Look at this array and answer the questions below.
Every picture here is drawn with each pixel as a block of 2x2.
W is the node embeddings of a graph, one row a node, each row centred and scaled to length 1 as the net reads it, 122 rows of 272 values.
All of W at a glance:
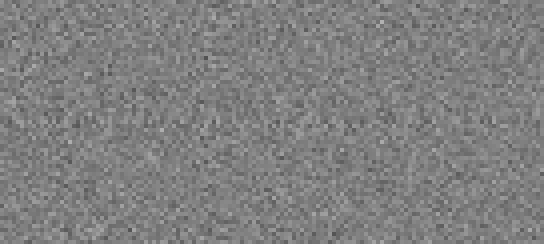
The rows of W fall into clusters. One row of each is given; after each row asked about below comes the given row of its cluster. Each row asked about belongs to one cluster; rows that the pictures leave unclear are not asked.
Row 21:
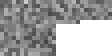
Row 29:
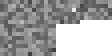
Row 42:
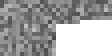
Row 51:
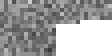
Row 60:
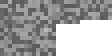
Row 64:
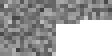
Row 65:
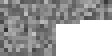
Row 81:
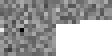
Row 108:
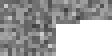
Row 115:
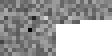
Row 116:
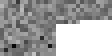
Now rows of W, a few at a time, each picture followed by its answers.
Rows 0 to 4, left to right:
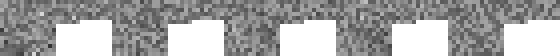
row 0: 116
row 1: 108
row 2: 65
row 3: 51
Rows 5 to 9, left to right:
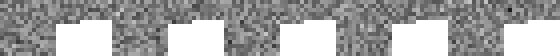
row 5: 60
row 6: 29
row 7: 116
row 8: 42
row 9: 81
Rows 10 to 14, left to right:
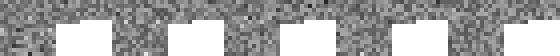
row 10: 29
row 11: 21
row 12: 65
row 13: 65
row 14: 115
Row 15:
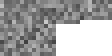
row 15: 21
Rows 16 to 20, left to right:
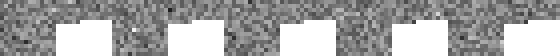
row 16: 60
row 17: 81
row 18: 116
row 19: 115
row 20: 60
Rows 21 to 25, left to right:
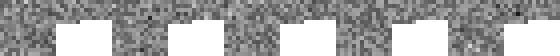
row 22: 60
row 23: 42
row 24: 108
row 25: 51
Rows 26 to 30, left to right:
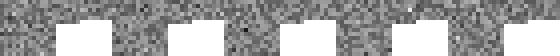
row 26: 108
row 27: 65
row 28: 81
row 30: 81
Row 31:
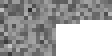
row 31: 65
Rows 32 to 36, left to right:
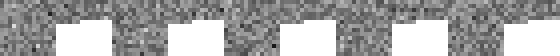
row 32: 42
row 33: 29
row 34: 116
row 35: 64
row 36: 42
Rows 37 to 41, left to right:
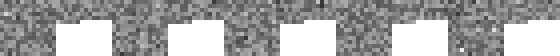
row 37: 21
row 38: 65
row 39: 29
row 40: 64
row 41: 60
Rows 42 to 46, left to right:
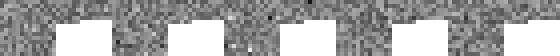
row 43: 116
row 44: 115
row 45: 108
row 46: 21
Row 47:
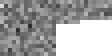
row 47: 64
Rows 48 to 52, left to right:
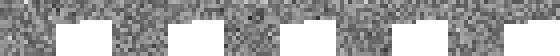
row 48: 81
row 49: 64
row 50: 42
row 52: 116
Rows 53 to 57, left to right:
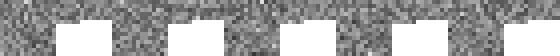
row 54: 64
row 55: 81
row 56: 21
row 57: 81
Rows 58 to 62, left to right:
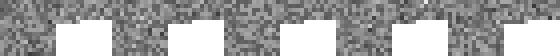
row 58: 81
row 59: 60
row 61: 60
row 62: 108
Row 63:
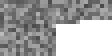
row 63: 108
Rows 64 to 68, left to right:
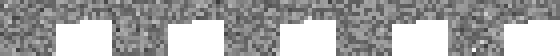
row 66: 64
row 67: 60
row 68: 51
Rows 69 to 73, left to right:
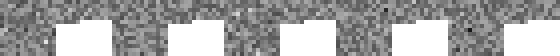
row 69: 108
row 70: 29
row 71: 21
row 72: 115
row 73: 81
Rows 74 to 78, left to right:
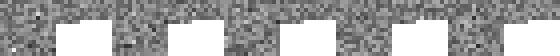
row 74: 60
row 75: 116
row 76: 116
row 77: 64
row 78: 65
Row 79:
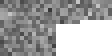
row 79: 115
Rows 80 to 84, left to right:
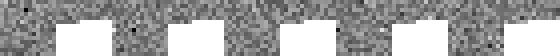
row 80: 116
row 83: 60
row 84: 64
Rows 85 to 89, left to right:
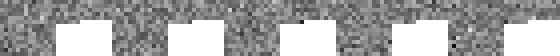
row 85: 65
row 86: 21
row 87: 115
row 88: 29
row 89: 64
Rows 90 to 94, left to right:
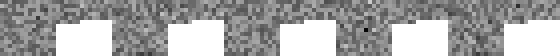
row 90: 60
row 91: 81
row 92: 65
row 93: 115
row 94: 81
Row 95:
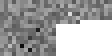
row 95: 51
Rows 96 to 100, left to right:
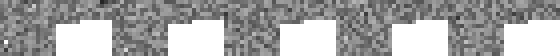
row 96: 65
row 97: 60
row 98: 108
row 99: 81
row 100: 29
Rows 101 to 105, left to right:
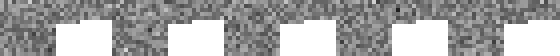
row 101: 51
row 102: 60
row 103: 42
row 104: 81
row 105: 29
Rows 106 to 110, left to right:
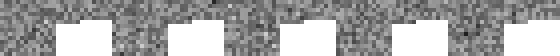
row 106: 21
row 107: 65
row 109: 115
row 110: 64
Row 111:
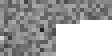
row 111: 116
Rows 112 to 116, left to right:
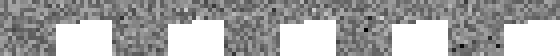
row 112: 51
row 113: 29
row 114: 115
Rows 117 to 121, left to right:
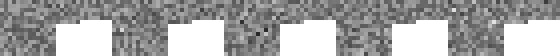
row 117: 51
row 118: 108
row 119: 116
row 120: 29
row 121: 21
